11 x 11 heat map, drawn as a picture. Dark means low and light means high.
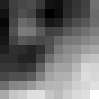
No regular stripes run through it. The ninth with the lowest average is the top middle. No lone cell stands out from its neighbours. Values rise toward the bottom right. The bottom right is the ninth with the highest average.
